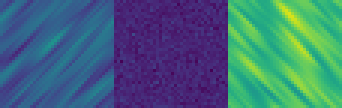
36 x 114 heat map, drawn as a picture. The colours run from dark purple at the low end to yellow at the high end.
It is made of 1 by 3 panels. Panel 1,1: low, slanting up to the right. Panel 1,2: very low, fine-grained, faint in contrast. Panel 1,3: high, slanting down to the right.
